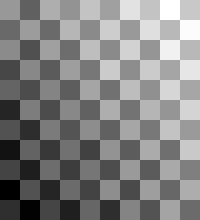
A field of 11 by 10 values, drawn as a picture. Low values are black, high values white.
Slope: up to the top right. Ninth with the lowest average: bottom left. Grain: checkered. Ninth with the highest average: top right.
